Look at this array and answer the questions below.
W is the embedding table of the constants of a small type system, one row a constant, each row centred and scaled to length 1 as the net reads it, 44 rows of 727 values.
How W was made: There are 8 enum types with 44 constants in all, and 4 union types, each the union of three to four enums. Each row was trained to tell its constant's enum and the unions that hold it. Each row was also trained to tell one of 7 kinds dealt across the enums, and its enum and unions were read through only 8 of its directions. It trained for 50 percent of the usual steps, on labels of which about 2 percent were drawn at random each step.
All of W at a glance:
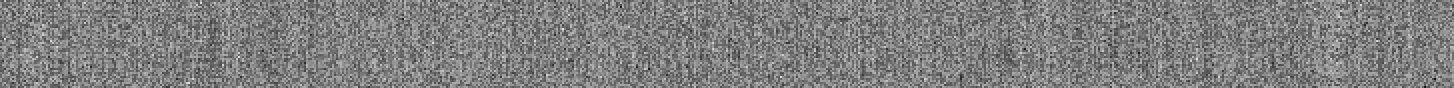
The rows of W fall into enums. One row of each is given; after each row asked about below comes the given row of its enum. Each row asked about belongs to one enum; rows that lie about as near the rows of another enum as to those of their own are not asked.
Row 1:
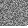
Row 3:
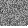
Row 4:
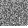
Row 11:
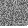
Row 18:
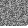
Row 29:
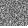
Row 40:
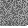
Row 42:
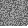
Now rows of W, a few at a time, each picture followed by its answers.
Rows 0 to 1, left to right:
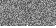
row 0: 11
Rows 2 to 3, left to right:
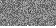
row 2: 40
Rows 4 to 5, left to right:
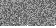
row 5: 29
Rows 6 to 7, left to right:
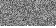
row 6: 1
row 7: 3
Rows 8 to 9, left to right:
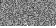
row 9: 3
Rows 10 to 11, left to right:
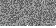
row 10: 29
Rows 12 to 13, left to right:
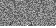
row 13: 42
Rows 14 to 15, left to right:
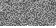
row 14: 4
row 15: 4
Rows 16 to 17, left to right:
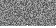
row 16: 4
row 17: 3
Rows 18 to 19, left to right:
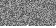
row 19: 11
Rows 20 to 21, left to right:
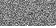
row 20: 1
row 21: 4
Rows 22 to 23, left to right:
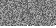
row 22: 29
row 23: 1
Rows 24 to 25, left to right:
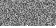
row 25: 11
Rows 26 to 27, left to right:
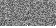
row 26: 1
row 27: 3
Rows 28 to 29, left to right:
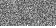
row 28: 3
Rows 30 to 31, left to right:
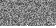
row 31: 11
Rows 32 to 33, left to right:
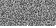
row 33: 11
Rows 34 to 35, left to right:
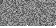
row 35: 11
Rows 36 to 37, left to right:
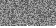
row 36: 29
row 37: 29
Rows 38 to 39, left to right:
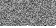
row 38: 4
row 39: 40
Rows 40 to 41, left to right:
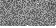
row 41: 4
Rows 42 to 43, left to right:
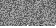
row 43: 29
